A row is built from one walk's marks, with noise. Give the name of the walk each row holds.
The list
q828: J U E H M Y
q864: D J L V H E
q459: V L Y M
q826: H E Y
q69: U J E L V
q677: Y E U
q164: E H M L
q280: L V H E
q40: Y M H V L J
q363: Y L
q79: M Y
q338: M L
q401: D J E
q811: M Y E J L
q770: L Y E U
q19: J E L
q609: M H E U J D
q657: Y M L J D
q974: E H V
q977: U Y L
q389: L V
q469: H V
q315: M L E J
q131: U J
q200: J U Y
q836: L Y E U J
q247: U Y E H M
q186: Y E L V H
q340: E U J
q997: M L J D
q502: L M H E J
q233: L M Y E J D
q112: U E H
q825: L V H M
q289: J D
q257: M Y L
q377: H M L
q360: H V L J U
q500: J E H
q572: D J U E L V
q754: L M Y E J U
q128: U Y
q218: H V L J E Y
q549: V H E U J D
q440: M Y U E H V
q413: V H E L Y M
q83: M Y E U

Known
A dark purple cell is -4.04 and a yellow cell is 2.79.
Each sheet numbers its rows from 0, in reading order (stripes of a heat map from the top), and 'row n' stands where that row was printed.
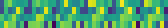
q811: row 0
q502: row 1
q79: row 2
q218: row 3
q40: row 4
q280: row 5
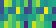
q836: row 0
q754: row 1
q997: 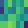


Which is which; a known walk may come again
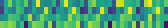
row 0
q997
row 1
q79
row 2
q459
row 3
q811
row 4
q218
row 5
q360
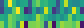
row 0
q40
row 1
q502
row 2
q257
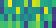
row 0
q200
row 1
q112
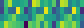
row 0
q754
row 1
q69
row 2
q770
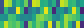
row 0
q836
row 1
q186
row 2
q280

